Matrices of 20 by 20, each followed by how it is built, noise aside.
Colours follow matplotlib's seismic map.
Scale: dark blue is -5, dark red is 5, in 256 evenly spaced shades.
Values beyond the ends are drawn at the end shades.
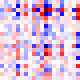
low rank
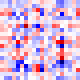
low rank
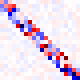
banded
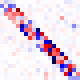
banded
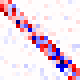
banded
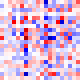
low rank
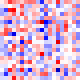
low rank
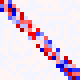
banded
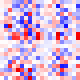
low rank
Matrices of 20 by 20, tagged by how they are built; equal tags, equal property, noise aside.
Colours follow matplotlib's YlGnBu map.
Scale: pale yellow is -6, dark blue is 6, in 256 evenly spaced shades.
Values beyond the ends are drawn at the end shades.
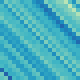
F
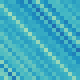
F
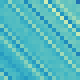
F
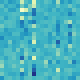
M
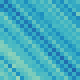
F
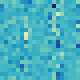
M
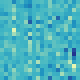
M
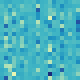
M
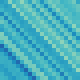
F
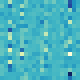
M
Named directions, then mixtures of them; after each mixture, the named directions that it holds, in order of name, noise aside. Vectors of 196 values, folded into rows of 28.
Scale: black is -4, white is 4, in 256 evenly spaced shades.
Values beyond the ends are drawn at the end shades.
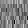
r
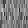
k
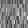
r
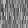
k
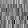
r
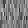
k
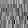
r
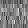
k, r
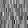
k, r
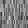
k, r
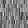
k, r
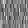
k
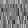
k, r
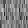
k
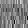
r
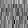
r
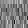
r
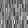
k, r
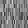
k, r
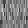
k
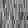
k, r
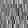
r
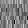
r
